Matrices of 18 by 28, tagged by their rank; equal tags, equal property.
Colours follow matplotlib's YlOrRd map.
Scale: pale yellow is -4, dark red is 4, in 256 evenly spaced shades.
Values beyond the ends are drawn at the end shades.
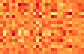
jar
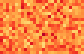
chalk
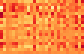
jar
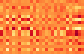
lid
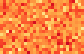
chalk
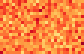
chalk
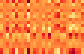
lid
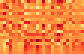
jar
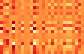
lid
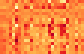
jar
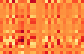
lid
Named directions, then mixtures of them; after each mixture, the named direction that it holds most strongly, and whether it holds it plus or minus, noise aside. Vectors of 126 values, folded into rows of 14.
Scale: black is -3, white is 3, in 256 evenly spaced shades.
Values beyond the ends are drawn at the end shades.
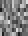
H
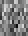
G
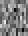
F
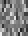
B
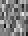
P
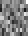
H, plus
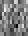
G, plus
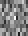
B, plus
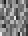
B, plus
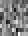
H, minus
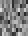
H, minus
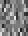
B, plus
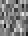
P, plus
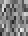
B, minus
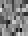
H, minus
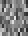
B, plus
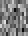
F, plus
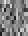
B, minus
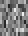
F, minus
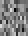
F, plus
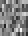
P, plus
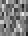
P, plus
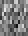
G, plus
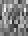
G, plus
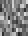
H, plus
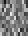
B, plus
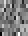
B, minus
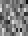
H, minus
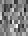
G, minus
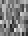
P, plus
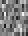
P, plus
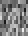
F, minus
